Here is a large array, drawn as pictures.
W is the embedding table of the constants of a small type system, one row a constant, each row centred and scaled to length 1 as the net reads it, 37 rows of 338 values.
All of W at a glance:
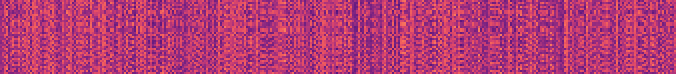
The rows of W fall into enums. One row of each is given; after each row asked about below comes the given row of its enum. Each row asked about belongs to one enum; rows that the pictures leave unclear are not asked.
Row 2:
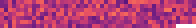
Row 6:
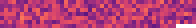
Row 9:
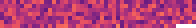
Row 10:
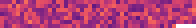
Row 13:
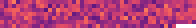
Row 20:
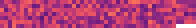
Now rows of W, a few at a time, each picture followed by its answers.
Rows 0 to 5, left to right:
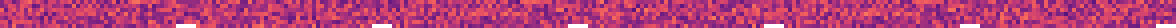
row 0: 20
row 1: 9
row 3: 13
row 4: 2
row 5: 6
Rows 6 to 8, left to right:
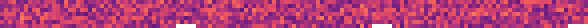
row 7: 13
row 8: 2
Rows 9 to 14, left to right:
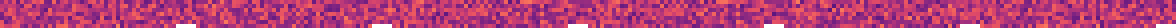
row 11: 20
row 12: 20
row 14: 9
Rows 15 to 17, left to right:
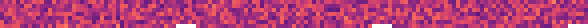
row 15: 9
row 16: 10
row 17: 6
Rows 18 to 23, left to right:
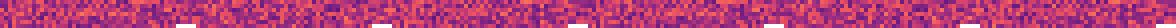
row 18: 2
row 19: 10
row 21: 2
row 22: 10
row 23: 20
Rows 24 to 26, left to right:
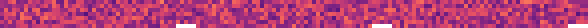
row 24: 6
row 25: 10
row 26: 20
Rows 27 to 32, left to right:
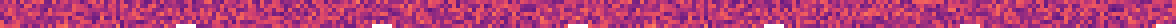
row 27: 9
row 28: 6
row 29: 10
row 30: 9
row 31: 2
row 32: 10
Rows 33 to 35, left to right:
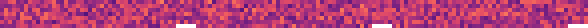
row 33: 6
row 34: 13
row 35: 2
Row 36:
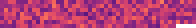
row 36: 6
